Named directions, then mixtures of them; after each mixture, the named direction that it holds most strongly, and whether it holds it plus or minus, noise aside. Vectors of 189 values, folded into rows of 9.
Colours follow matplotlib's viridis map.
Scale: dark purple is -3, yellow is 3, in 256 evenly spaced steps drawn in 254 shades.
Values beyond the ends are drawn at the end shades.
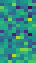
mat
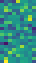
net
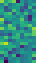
net, minus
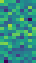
net, minus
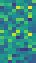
mat, minus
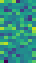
net, minus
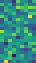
mat, minus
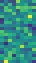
net, plus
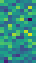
mat, minus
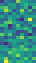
net, plus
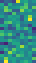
net, plus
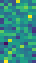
net, plus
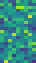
mat, minus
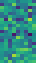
mat, plus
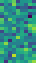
mat, plus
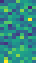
net, plus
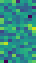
net, minus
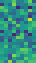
mat, plus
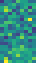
net, plus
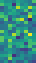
mat, minus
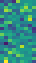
net, plus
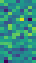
net, minus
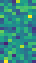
net, plus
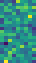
net, plus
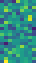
net, plus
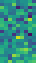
mat, plus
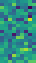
mat, plus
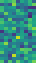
mat, plus
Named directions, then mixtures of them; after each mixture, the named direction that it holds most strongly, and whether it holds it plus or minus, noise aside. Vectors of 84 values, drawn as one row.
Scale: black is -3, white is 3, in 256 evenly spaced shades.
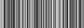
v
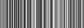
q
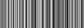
q, minus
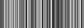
q, minus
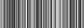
v, plus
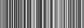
q, plus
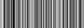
v, plus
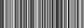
v, minus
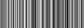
q, minus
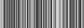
v, plus
